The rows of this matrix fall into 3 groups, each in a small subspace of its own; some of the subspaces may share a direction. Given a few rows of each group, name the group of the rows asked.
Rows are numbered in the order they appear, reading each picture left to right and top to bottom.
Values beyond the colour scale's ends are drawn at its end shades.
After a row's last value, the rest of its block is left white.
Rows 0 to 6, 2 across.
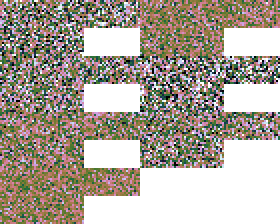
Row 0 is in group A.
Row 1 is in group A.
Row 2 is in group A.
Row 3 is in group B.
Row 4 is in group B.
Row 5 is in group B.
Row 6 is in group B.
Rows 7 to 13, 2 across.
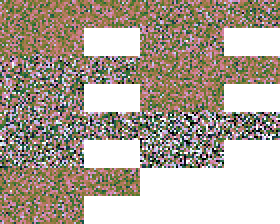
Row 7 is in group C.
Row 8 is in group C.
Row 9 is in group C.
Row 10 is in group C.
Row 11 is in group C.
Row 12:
C
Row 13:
A
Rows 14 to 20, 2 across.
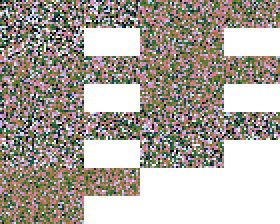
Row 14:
C
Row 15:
B
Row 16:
B
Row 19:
B
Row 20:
A
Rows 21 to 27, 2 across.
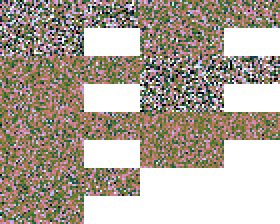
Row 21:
A
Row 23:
C
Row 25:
C
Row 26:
C
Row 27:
B
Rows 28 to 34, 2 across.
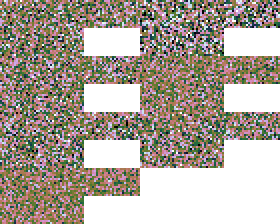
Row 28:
A
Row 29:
B
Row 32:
B
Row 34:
A
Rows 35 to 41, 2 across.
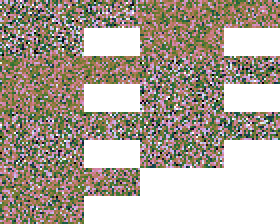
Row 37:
A
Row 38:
B
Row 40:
A
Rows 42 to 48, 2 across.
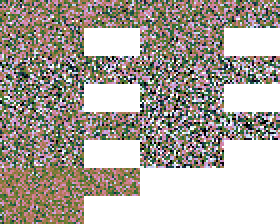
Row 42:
B
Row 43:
B
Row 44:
B
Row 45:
B
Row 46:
B
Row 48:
B
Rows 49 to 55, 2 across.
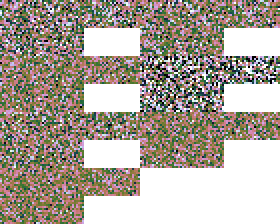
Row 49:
A
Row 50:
C
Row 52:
A
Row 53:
A
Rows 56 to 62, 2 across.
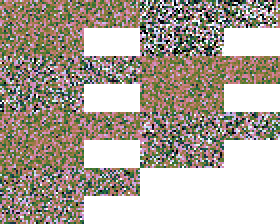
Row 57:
C
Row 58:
B
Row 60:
A
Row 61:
B
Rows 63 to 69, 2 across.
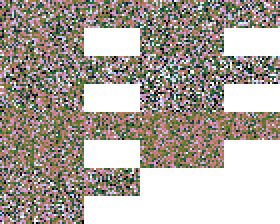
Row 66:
C
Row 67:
B
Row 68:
B
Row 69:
A
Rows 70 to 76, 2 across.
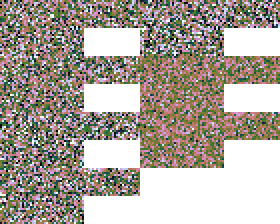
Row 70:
C
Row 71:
B
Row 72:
A
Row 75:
B
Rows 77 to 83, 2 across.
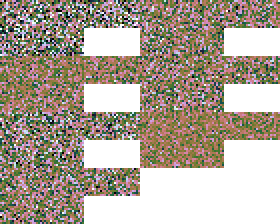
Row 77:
C
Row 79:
C
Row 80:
B
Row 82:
C
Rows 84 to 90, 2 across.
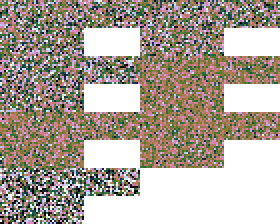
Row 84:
C
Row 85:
A
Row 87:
A
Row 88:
B
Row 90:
C
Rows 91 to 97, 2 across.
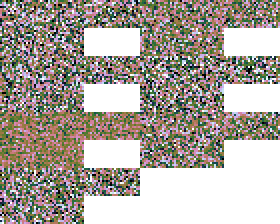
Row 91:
B
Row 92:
B
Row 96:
B
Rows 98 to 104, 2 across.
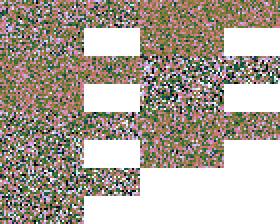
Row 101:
B
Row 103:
B
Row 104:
C
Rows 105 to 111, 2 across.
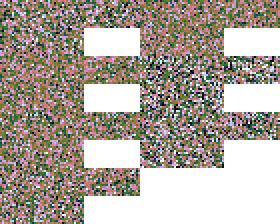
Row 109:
C
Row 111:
A
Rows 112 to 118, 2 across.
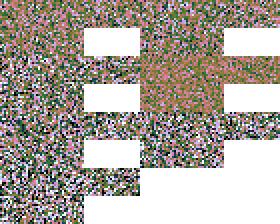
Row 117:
B
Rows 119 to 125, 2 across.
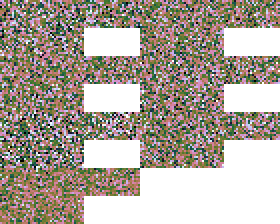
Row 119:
B
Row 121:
B
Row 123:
A
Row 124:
B
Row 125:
C
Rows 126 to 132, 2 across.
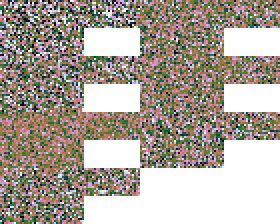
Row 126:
A
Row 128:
B
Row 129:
A
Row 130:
B
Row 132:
A
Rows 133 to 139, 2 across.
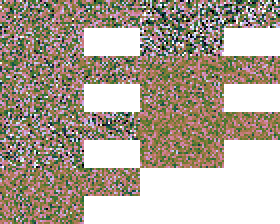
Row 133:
C
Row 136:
B
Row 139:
C
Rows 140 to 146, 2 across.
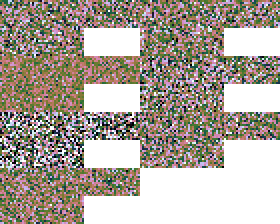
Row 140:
B
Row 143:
C
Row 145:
C
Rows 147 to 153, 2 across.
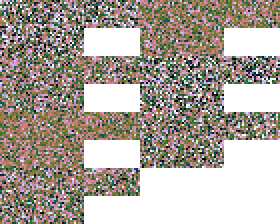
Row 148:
B
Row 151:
A
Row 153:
B
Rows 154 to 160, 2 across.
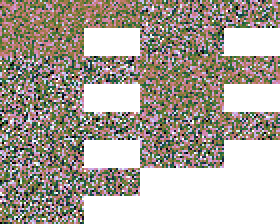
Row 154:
B
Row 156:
A
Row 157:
C
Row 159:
A
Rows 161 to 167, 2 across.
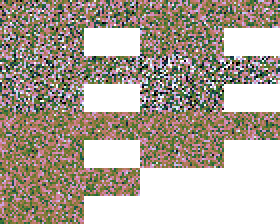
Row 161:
A
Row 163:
B
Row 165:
B
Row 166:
B
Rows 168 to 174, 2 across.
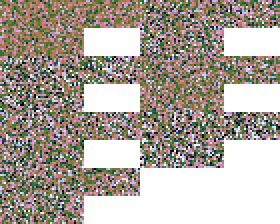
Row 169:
C
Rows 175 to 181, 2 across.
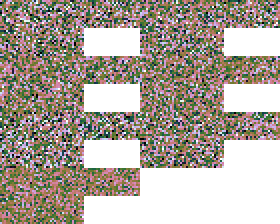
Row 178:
B
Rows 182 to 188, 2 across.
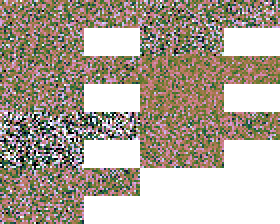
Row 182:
A
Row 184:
C
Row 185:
C
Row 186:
A
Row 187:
B
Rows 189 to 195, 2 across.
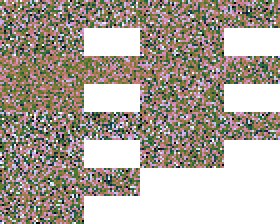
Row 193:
B
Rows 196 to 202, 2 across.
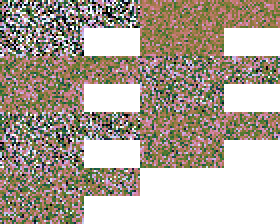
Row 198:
B
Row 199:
B
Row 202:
C
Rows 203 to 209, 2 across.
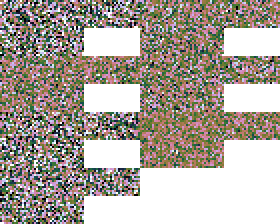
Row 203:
C
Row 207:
C
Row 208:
B
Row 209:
C
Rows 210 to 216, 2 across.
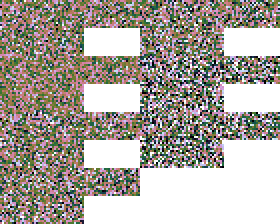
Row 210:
A
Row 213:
C
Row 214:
C
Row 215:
C
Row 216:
A
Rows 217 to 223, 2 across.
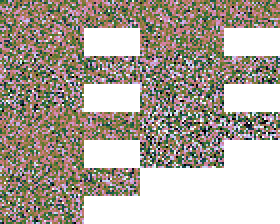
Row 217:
B
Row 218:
C
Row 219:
A
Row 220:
B
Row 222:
A
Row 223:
A
